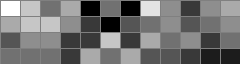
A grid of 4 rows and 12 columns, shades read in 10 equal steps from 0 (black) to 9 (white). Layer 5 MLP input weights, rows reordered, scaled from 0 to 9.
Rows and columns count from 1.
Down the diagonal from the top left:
9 7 5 2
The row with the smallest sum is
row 4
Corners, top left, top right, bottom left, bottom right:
9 6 4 1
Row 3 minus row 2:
-3 -2 -2 -3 0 7 -1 2 -1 2 -2 -1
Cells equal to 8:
1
